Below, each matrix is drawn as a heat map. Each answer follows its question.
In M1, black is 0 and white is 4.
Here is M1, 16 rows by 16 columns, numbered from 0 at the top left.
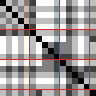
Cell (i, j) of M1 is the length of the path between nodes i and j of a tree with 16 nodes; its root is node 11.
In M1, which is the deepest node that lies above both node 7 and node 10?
9
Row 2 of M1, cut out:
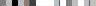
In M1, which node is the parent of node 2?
5
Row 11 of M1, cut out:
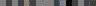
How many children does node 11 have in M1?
7
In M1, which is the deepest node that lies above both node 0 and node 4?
5
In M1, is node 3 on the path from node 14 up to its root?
no
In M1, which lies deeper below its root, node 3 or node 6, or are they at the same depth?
node 6
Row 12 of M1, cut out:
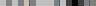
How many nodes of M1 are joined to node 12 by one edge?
2
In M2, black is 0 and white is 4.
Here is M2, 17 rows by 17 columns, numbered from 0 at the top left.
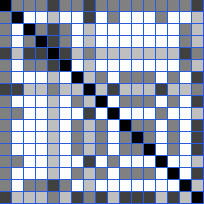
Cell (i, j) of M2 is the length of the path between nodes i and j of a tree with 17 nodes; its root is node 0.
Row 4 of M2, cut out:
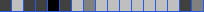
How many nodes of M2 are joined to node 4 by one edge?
5
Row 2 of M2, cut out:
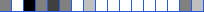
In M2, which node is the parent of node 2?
4
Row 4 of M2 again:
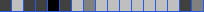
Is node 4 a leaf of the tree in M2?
no
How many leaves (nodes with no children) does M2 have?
13
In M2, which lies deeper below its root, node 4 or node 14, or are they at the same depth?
node 14
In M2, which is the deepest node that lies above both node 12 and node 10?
16
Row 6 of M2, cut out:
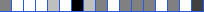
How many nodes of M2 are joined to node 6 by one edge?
1
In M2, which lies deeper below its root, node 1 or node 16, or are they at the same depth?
node 1
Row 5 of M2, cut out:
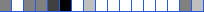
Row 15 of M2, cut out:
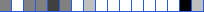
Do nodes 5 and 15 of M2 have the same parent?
yes
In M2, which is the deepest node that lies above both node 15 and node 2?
4
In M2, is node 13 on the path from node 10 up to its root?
no
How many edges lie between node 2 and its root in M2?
2
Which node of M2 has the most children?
16
